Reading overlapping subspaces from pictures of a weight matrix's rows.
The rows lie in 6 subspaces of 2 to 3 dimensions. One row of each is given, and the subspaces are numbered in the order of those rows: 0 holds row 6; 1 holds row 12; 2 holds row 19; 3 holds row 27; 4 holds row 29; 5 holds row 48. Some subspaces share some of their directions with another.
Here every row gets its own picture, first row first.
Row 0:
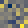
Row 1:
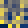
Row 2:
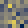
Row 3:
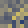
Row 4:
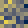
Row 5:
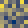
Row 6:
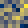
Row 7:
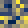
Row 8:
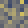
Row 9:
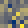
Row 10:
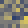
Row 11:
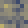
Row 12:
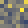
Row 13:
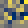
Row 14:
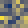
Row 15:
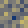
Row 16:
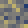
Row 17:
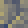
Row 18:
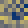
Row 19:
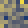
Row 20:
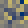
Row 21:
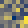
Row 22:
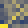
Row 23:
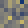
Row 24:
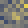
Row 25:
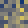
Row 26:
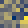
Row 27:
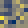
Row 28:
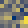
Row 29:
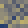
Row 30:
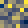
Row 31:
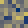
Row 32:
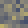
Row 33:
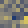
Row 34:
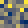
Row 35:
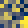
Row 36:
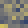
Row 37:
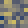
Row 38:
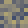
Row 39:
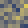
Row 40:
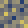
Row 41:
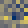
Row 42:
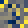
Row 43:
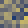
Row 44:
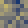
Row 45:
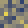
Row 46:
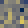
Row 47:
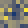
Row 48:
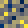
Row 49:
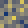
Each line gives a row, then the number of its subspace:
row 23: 1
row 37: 3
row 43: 3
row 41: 0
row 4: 0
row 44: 4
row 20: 1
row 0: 2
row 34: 1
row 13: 1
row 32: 4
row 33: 0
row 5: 2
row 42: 2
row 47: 0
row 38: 3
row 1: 4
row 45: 5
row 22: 4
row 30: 1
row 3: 2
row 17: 4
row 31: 5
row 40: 5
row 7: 3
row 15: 5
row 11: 4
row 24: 0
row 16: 0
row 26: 3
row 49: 5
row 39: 0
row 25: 2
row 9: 2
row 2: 2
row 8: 1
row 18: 0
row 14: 3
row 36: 4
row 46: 1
